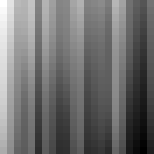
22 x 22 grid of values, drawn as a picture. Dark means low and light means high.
Ninth with the highest average: top left. Ninth with the lowest average: bottom right. Slope: up to the top left. Lone odd cells: none.
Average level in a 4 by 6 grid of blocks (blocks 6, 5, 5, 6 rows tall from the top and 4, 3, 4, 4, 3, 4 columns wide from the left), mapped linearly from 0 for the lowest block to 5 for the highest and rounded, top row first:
543332 / 433231 / 422221 / 321120
